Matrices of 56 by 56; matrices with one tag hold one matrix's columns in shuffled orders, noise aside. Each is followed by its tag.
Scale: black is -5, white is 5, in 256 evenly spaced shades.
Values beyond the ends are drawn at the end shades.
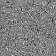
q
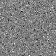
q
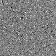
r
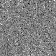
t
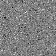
r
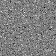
r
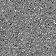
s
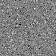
s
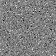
q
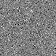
s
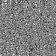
t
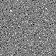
s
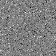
r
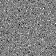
s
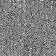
t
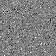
q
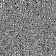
t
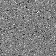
r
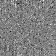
t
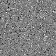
r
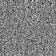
t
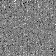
t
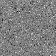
q
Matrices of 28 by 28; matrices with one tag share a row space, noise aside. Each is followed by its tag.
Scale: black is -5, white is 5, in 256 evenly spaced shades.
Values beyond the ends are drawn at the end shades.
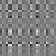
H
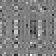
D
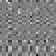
H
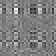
D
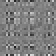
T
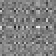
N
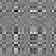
D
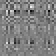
T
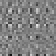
H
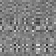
N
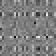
N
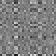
D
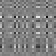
N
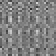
H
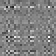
T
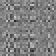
T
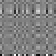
N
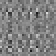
H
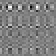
H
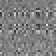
N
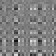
D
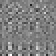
H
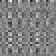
H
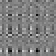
H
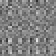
H
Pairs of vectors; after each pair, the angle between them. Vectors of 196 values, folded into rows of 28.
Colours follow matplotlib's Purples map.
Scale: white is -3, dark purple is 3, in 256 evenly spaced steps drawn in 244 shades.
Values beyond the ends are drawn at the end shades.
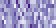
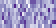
nearly opposite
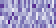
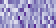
orthogonal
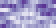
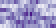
nearly opposite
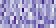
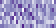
nearly opposite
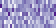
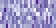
orthogonal
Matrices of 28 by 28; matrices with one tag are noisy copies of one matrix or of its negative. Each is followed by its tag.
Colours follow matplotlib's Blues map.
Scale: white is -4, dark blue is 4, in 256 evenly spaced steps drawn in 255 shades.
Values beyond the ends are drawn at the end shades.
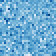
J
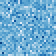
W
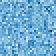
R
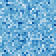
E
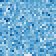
J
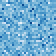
E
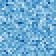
E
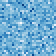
E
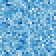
E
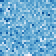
J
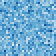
R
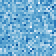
R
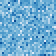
W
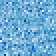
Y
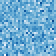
Y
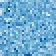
J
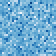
W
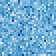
W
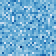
W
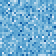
W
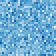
W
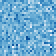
R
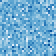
R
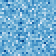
E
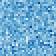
R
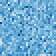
W
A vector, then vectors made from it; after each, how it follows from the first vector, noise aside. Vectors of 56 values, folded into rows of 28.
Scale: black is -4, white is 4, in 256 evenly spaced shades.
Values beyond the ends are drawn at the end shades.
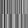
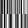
scaled up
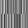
sign-scrambled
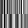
scaled up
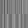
shrunk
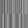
shrunk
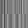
shrunk
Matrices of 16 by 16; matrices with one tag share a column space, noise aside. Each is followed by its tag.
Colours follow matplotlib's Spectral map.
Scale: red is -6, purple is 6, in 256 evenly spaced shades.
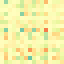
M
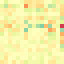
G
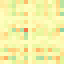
M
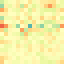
G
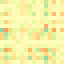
M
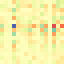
G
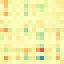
M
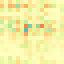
G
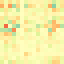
G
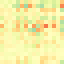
G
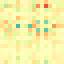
G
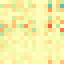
G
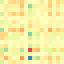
M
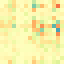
G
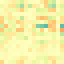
G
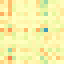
M
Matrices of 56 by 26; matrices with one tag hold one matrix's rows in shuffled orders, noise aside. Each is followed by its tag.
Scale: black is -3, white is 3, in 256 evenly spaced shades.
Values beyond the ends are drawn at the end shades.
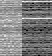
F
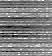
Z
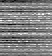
Z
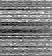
Z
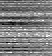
Z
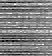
Z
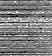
Z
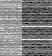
F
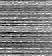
Z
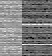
F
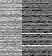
F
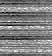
Z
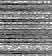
Z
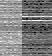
F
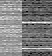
F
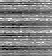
Z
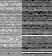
F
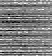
Z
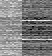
F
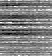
Z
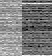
F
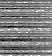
Z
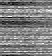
Z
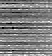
Z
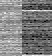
F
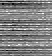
Z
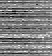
Z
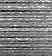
Z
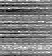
Z
